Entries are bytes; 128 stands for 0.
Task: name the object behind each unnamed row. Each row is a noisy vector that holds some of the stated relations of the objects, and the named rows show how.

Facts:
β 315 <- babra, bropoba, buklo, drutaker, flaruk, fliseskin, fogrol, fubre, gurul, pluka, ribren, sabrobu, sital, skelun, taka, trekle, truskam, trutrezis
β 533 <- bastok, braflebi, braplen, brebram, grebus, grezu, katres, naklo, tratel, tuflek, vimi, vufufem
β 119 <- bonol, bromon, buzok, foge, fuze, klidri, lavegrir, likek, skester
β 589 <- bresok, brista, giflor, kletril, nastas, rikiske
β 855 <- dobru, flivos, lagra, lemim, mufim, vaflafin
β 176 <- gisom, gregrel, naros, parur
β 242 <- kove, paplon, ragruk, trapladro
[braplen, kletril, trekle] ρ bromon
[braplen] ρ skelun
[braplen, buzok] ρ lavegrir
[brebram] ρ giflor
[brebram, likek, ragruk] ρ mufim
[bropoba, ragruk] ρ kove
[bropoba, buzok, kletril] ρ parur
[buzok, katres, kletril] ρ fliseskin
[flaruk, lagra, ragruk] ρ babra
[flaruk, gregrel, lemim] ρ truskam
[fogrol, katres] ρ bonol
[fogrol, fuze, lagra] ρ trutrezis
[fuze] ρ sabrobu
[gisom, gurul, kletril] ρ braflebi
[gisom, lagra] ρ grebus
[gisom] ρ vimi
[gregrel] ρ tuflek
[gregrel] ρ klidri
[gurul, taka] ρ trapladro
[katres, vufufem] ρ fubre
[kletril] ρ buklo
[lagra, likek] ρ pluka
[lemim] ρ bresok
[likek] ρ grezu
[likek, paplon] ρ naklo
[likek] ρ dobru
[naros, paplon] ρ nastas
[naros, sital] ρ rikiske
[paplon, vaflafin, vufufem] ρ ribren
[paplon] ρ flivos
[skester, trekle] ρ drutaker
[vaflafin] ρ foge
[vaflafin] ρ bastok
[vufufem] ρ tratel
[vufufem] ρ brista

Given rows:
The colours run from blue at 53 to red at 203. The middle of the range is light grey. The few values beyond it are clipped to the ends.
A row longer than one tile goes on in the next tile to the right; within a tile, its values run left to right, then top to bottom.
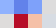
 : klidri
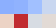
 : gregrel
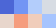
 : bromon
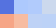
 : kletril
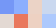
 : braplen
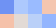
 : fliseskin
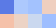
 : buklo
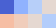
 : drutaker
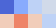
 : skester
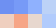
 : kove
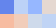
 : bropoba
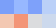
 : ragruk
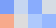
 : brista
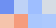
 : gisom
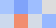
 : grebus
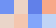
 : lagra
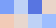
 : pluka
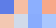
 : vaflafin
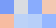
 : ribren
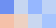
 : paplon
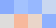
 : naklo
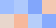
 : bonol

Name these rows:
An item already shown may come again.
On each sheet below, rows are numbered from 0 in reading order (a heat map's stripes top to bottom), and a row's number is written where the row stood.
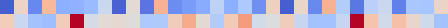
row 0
flivos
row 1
gregrel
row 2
dobru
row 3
kove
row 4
flaruk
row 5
flivos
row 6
tuflek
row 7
buklo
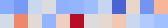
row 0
braflebi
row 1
gregrel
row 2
flivos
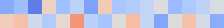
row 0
babra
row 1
fuze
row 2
tratel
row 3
bastok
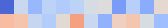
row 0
naros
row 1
katres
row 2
foge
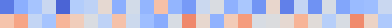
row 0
parur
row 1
trekle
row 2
fubre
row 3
braflebi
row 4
flaruk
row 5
likek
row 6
brebram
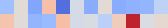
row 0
fogrol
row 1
sital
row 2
gregrel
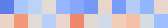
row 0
buzok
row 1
truskam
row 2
foge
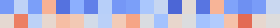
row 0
lemim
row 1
giflor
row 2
trapladro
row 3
dobru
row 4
bresok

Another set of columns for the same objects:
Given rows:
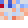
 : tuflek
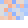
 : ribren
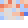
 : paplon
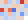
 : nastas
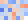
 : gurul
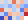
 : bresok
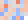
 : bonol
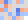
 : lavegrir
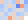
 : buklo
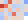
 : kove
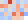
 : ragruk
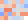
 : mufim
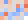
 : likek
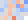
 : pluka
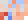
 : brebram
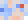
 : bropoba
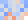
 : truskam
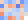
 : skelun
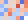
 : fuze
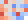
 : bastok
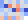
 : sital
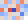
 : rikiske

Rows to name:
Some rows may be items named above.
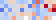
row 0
flaruk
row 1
skester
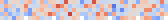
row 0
buzok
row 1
lagra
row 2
kove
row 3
ragruk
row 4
trekle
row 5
flivos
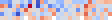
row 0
klidri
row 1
tuflek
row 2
flaruk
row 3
tratel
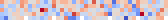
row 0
kletril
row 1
gisom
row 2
vaflafin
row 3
paplon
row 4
naros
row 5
braplen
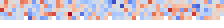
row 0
brista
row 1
lemim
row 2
trapladro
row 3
truskam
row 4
gregrel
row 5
ragruk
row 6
giflor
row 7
trekle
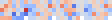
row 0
foge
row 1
fogrol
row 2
parur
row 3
fogrol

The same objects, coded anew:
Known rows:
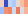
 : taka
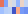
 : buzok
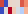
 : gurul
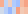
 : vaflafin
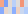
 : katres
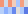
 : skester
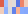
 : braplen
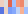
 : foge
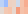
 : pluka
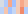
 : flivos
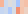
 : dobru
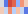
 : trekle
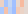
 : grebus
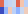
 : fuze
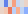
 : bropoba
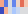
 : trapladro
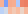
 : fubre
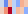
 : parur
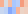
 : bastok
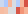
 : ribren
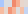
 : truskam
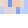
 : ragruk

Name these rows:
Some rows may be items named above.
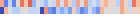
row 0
trapladro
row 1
buzok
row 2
skester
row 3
bonol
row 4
giflor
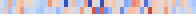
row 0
flivos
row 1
kove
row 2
lagra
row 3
kletril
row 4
paplon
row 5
fogrol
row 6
lemim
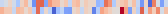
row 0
bresok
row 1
trekle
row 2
klidri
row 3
paplon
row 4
gregrel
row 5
flaruk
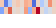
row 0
fogrol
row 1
gisom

